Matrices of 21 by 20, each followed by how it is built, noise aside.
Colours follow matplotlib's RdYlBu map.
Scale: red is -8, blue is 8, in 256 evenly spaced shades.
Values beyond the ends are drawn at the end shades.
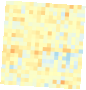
low rank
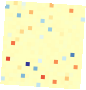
sparse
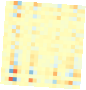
low rank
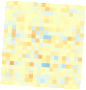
low rank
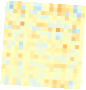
low rank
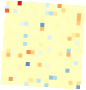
sparse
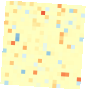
sparse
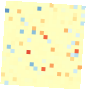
sparse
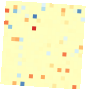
sparse
